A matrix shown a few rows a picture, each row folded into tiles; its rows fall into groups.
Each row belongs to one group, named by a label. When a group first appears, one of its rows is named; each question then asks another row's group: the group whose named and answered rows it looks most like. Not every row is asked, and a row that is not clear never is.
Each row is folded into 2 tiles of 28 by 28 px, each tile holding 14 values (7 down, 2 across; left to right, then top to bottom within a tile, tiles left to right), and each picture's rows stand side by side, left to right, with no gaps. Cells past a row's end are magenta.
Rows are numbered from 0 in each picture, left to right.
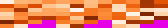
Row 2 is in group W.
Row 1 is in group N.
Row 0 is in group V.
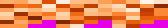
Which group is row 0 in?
V
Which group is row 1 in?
V
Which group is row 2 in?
N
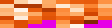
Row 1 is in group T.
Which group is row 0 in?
N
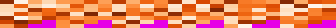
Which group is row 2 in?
W
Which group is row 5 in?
N
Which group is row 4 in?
W
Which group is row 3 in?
W
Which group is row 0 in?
N
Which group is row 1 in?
W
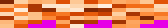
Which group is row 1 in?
T
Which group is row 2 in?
V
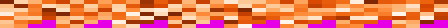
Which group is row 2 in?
W
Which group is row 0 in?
N
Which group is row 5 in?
W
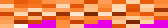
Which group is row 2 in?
W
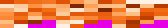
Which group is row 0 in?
T
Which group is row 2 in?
N
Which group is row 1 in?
N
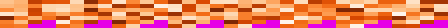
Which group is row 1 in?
T
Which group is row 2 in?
V
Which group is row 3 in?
W
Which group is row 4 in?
V
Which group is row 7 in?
T
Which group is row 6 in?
V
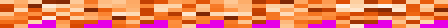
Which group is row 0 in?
V
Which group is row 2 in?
T
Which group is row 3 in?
W
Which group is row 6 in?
T
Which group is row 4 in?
T
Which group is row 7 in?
W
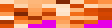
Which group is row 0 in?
V
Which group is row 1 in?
N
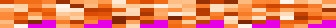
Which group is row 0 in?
T
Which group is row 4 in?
W
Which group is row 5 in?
V
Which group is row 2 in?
T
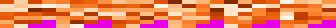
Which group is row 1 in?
W
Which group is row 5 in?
V
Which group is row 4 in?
N
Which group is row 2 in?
V
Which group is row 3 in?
N
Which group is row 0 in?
T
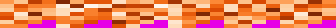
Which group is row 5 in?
W
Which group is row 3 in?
N
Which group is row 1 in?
N
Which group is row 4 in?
W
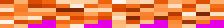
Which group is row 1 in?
V
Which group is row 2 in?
V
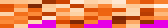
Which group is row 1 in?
N
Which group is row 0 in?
V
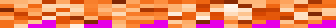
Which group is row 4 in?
N
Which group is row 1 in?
T
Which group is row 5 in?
W
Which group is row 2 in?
N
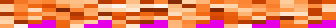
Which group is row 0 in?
W
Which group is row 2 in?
T
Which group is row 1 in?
V
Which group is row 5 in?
T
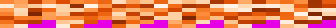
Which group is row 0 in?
T
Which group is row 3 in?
V
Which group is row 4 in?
T
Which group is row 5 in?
W
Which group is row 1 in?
N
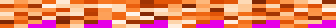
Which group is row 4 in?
T
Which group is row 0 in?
V
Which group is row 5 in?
V
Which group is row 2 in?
W
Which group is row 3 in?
N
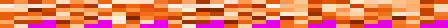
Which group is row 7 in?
T
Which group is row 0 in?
T
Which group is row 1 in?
V
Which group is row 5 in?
T
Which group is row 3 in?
T
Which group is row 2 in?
V
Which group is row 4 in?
V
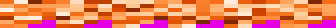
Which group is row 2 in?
V
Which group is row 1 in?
T
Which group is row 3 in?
T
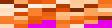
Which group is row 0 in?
N
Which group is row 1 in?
V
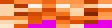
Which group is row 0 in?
N
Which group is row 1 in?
T
